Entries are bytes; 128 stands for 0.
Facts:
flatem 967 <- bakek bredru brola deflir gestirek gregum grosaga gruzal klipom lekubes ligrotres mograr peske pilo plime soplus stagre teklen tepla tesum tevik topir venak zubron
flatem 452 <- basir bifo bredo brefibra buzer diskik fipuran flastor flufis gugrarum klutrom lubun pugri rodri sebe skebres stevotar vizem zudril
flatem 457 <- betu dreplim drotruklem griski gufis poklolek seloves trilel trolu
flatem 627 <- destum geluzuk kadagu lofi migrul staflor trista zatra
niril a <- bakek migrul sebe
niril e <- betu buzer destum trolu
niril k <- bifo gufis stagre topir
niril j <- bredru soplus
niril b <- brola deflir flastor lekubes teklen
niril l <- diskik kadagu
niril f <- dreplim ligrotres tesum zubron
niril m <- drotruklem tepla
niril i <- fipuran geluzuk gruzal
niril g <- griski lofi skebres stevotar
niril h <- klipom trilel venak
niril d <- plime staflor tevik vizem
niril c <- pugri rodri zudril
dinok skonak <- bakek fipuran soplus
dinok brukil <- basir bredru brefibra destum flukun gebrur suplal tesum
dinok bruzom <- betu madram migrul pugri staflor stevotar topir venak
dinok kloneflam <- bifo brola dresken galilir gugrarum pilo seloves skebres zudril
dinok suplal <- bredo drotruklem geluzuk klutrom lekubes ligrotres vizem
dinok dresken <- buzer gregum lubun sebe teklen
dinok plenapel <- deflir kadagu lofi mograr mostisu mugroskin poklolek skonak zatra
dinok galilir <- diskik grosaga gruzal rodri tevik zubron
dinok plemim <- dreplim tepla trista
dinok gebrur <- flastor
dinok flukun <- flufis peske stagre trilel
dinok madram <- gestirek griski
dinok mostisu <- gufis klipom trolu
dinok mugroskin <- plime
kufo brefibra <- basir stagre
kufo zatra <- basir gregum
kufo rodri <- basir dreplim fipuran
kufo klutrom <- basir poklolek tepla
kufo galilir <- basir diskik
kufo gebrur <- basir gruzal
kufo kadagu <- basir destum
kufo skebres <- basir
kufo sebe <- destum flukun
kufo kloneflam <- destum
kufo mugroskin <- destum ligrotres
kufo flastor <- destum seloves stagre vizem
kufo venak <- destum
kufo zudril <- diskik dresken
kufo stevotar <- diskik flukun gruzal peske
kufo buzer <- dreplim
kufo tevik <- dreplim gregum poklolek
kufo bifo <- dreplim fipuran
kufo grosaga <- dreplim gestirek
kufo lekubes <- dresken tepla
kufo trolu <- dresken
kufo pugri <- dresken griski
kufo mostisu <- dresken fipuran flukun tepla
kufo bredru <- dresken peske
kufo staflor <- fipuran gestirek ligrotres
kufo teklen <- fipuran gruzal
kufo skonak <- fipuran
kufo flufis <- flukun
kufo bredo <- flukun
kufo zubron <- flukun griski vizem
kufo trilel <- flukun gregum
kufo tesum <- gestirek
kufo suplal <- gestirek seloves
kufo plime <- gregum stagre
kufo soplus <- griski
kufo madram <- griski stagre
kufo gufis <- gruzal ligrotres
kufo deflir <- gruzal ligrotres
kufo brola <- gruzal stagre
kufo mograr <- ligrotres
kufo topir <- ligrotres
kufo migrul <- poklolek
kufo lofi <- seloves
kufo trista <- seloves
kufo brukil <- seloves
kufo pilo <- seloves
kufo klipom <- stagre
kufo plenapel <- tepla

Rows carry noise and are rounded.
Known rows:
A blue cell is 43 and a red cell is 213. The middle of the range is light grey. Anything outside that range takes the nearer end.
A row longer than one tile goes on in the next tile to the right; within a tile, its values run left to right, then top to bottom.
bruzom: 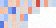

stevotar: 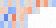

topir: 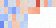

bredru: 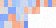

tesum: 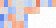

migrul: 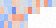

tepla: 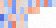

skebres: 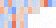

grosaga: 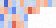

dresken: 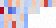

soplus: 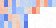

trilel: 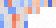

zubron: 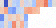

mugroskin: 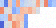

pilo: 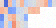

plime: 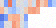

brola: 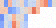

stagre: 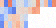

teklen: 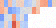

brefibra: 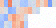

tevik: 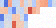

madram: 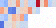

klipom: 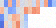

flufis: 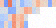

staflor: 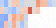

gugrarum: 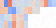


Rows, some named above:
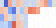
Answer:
gruzal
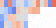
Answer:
stagre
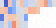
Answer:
pilo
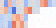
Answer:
rodri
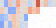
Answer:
gestirek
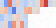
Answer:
diskik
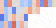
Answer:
dreplim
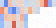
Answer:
kloneflam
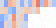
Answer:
betu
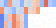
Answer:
trolu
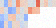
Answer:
gestirek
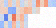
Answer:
stevotar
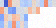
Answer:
seloves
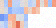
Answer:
lekubes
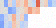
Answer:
venak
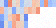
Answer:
poklolek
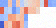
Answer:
mostisu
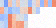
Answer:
suplal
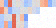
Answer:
buzer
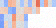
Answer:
betu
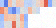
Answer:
kloneflam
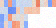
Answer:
peske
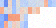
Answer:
lofi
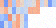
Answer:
bakek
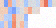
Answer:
bifo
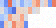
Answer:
flukun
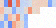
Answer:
fipuran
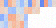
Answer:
drotruklem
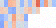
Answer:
betu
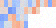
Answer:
bredru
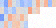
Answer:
destum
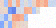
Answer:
pugri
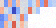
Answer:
plemim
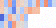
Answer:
tepla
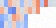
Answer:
griski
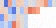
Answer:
gruzal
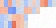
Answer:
zudril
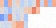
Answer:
ligrotres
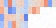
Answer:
gregum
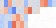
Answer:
rodri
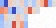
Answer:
galilir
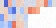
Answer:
gruzal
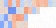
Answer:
pugri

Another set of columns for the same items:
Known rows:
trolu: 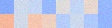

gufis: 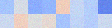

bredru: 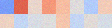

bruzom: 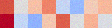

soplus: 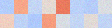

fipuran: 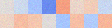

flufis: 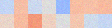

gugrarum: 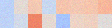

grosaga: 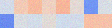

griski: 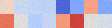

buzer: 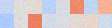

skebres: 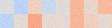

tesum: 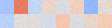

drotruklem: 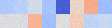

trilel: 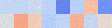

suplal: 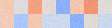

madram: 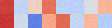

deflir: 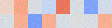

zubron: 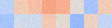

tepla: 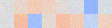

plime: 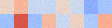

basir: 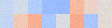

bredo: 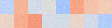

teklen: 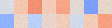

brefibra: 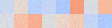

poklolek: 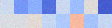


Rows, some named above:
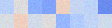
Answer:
gufis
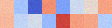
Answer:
migrul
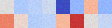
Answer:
griski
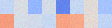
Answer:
betu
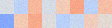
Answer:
rodri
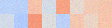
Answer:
diskik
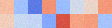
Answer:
migrul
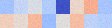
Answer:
drotruklem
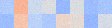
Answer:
stagre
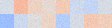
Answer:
pilo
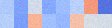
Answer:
seloves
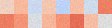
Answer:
stevotar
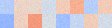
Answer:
bifo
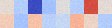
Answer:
lofi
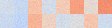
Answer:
sebe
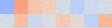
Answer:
peske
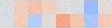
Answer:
tepla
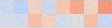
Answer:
sebe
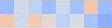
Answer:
trolu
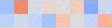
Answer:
ligrotres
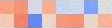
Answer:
venak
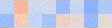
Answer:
stagre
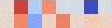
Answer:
topir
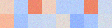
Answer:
flukun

